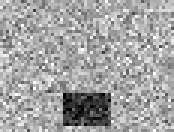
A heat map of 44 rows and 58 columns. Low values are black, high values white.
The bottom middle is the ninth with the lowest average. An odd patch, lower than its surroundings, sits in the bottom middle. The values are skewed, with a long tail toward low values. No regular stripes run through it.
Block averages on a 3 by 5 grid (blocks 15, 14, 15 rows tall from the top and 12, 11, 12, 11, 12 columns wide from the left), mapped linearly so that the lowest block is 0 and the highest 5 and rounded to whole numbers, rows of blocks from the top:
55555 / 55555 / 54045
